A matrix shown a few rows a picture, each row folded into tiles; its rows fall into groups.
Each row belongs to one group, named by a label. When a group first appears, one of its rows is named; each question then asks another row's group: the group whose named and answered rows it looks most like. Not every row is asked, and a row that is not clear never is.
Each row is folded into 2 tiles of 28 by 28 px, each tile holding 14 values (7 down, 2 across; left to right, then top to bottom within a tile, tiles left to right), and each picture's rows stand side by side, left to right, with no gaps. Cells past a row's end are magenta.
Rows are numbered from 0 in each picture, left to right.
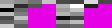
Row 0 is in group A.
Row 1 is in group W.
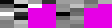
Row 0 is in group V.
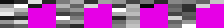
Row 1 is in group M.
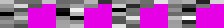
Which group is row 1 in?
W
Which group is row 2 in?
A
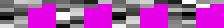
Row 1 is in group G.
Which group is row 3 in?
V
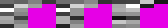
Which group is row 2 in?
W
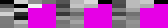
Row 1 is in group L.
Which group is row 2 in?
L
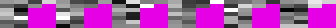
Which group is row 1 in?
G
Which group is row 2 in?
V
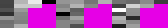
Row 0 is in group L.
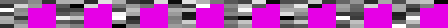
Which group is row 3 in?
V
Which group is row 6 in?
M
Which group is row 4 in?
W
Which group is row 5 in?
W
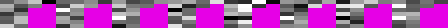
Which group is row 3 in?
A
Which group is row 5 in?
M
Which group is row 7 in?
G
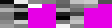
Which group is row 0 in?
V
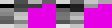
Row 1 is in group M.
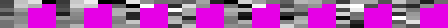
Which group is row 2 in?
V
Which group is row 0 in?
L
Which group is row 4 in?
V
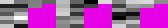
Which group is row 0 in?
M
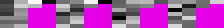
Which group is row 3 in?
A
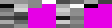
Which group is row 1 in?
W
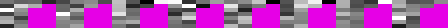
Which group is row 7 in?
G
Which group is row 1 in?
V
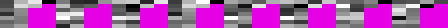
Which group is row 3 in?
L
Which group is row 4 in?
M
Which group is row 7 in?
W
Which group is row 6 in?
G
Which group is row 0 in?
L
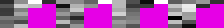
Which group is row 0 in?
L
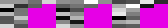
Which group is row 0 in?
A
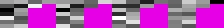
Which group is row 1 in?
A
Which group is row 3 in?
L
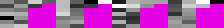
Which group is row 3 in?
L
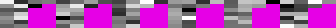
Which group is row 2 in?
L
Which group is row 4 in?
L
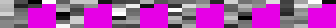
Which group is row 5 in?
L
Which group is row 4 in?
G
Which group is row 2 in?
W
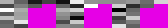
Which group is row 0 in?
M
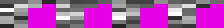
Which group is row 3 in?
W
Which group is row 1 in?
G
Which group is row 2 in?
G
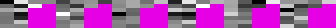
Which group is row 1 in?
V
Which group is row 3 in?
V
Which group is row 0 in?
V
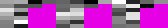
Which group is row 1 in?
G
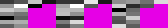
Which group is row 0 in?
W
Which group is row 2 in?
A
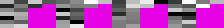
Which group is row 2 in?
L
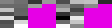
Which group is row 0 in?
M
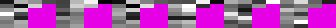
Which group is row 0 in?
V
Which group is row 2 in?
V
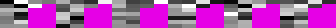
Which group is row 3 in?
W
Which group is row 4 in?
V
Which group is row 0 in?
V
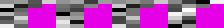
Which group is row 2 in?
A
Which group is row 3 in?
G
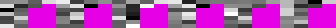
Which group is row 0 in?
A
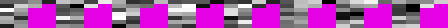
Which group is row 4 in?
W
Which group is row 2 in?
G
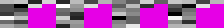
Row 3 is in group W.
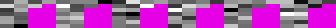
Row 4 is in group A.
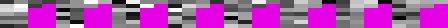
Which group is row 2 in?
V
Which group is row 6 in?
L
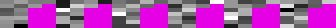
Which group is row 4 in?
G
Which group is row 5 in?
A
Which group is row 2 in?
W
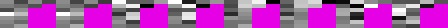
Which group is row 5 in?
L
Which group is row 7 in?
W
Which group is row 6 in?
V
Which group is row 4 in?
L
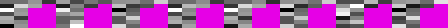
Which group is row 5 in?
A
